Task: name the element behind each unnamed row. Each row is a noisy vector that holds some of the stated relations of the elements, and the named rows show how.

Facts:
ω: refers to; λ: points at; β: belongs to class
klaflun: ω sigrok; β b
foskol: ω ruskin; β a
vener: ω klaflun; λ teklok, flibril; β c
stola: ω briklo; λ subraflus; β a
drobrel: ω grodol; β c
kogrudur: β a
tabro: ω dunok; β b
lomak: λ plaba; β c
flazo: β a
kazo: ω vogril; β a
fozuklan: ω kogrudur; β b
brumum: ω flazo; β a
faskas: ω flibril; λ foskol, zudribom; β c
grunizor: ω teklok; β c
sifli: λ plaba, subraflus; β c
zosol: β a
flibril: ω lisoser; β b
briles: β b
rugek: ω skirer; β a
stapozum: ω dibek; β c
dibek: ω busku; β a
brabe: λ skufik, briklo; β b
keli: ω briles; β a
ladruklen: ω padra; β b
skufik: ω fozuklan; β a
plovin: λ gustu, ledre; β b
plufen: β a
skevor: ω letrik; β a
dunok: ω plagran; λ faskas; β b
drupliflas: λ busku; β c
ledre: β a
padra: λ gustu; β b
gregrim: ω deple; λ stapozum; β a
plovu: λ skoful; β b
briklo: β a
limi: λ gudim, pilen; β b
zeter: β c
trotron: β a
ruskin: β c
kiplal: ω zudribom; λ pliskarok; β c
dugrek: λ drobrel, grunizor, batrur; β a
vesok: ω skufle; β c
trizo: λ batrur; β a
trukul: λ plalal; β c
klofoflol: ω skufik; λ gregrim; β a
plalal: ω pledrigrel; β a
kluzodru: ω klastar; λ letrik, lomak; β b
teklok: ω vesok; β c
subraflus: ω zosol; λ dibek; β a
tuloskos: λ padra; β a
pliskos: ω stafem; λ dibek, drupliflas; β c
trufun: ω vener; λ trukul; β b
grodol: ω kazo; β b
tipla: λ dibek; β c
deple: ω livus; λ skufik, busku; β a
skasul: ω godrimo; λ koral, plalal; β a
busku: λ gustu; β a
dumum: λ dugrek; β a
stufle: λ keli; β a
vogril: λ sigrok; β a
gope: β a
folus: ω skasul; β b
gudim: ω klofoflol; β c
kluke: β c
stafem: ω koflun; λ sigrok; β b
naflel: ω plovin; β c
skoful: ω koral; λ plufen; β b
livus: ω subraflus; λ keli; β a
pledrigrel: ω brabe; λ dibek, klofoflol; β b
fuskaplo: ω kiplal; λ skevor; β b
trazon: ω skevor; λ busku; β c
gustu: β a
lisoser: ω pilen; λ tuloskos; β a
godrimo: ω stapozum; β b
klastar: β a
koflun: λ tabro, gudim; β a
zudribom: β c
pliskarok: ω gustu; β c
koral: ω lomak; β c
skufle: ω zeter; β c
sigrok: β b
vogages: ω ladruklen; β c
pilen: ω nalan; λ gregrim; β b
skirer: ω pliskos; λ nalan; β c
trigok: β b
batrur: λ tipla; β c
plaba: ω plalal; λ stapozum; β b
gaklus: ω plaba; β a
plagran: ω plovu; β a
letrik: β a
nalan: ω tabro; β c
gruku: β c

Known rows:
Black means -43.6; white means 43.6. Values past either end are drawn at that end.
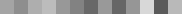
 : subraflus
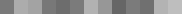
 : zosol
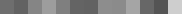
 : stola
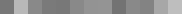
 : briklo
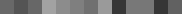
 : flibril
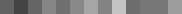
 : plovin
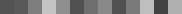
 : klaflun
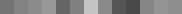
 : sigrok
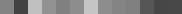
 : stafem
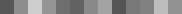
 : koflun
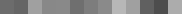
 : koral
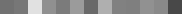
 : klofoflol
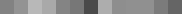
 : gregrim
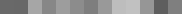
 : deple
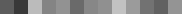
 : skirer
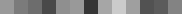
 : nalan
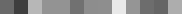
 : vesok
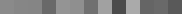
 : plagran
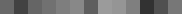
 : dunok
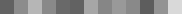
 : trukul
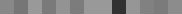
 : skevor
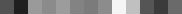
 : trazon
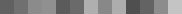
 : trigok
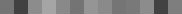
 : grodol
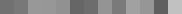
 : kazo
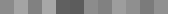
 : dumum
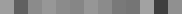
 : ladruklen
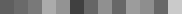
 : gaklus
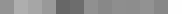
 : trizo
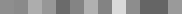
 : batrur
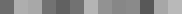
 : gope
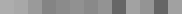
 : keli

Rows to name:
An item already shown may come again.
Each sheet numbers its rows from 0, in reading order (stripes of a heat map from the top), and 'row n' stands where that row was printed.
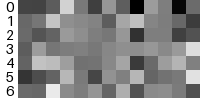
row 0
godrimo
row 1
gudim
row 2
flibril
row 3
tuloskos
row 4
letrik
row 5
brabe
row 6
klofoflol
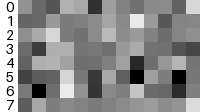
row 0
plalal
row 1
drupliflas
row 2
zudribom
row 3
kluzodru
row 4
letrik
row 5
godrimo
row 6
pledrigrel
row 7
tuloskos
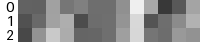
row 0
faskas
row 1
limi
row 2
lomak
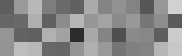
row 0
trukul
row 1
skufik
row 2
plalal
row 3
kogrudur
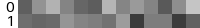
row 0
trukul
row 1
flibril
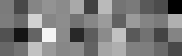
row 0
pilen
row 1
livus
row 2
plaba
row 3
gudim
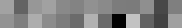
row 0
ladruklen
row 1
skasul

